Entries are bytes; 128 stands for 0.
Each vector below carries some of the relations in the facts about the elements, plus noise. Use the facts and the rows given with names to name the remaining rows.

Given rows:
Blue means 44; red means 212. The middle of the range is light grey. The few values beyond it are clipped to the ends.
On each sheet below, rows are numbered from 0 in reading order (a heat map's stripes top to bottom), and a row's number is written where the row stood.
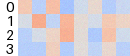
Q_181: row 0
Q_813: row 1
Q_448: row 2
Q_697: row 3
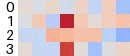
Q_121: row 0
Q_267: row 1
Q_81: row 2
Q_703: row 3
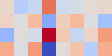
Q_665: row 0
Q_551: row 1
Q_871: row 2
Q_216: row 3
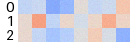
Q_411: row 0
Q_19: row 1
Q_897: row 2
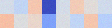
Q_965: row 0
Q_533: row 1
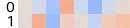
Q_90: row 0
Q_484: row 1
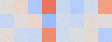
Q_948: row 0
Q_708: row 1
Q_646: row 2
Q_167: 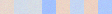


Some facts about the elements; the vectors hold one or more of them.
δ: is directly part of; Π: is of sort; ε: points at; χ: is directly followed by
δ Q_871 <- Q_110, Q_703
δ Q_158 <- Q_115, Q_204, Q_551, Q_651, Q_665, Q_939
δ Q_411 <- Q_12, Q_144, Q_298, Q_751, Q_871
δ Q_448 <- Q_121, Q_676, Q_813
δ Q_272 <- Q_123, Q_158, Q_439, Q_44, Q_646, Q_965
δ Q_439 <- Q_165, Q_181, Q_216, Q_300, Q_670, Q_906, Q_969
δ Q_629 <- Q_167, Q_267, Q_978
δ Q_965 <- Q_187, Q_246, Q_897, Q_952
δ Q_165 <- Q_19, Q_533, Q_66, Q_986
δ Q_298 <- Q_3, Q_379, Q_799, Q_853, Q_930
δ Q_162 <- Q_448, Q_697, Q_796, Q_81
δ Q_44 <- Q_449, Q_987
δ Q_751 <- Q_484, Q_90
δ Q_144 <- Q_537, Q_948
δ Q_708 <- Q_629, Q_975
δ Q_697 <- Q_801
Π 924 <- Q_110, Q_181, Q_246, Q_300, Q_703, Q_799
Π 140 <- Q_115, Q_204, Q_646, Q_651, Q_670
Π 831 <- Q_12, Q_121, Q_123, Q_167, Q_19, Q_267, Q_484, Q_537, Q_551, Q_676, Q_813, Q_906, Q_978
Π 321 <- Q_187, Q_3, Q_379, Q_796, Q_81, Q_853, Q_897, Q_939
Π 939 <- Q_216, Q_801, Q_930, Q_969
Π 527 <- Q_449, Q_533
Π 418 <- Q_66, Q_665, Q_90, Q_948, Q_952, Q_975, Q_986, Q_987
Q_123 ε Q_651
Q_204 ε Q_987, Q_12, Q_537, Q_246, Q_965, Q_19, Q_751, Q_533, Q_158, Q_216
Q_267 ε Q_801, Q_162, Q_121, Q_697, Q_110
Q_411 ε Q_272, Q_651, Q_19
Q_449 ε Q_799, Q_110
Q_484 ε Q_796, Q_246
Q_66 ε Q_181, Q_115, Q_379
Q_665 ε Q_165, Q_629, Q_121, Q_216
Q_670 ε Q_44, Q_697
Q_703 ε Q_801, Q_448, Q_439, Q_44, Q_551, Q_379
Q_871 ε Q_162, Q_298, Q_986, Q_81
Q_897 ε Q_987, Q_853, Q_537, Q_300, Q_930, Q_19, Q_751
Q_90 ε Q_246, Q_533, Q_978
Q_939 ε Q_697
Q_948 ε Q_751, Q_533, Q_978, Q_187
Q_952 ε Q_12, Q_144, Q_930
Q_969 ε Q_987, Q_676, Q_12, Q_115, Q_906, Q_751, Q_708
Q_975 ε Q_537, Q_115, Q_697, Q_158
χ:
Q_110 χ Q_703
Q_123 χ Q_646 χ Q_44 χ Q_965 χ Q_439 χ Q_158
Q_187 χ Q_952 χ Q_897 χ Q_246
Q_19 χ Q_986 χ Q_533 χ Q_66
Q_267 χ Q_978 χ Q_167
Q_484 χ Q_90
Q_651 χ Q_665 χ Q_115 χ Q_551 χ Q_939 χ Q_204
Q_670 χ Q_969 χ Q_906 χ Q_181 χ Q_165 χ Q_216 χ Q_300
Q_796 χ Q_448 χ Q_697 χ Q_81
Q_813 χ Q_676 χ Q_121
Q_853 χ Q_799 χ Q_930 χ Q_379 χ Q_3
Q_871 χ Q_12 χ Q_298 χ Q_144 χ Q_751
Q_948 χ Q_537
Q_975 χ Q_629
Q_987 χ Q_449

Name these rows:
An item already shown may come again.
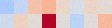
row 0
Q_162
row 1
Q_110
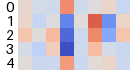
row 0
Q_646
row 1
Q_204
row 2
Q_300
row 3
Q_965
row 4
Q_646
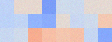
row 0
Q_708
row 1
Q_411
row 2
Q_81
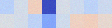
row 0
Q_144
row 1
Q_272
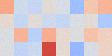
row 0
Q_969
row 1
Q_115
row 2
Q_813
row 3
Q_703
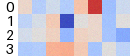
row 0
Q_939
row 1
Q_751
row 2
Q_379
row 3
Q_298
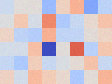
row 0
Q_3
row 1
Q_987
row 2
Q_952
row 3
Q_158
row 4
Q_44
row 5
Q_801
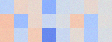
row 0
Q_708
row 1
Q_66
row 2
Q_246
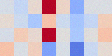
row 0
Q_799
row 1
Q_90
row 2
Q_110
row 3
Q_930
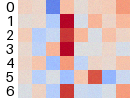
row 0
Q_123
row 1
Q_670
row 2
Q_449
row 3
Q_986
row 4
Q_651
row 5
Q_939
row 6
Q_975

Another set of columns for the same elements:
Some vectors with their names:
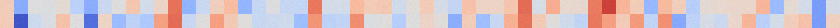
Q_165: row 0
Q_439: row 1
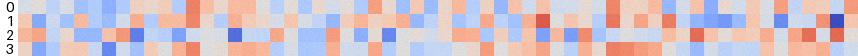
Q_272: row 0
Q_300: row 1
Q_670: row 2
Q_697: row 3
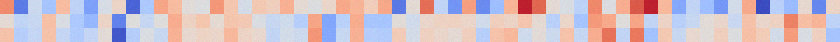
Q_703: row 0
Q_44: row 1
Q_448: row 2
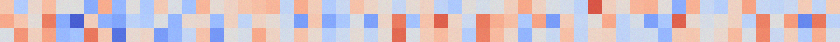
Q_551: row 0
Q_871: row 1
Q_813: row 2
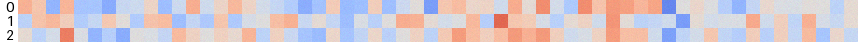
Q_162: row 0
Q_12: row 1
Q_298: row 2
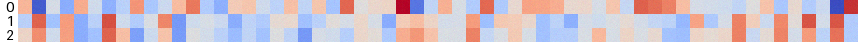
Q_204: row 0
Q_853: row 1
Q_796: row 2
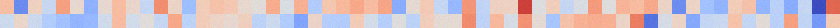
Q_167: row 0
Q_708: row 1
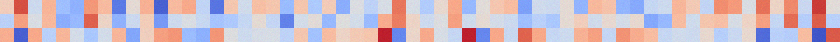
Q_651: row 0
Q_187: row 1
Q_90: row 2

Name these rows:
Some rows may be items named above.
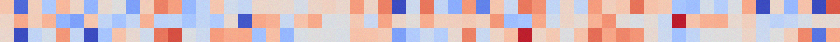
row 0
Q_66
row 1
Q_665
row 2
Q_158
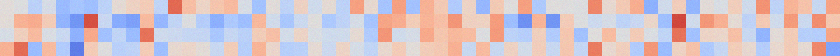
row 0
Q_272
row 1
Q_948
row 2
Q_952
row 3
Q_799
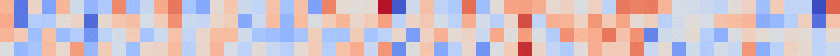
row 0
Q_204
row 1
Q_216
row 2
Q_162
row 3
Q_379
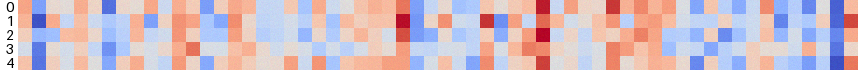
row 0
Q_121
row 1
Q_90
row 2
Q_81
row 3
Q_144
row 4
Q_167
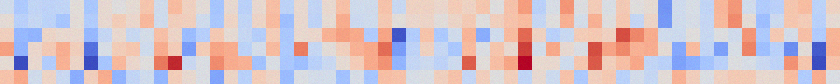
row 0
Q_930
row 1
Q_930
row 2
Q_939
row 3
Q_121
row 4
Q_751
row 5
Q_646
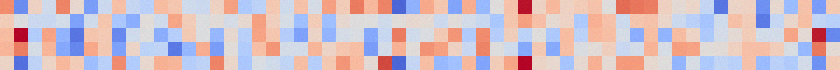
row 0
Q_449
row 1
Q_181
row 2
Q_110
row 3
Q_267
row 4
Q_3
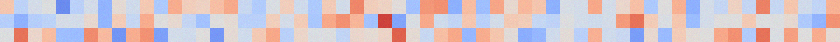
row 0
Q_411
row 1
Q_897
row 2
Q_19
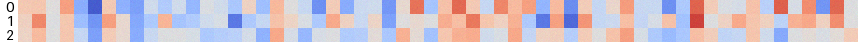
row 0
Q_871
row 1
Q_975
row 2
Q_986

